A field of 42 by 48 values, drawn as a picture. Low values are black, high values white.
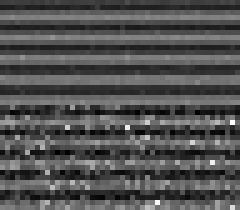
Slope: none. Stripes: horizontal, repeating 10 times. Average level on the scale: 30%. Seam: horizontal, 50% of the way down, the top part calmer.
